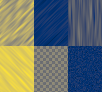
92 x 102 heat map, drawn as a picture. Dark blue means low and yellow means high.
The table splits into 2 rows of 3 panels. Panel 1,1: high, slanting up to the right. Panel 1,2: very low, slanting up to the right, faint in contrast. Panel 1,3: low, streaked downward. Panel 2,1: very high, slanting down to the right, faint in contrast. Panel 2,2: middling, checkered. Panel 2,3: very low, fine-grained, faint in contrast.
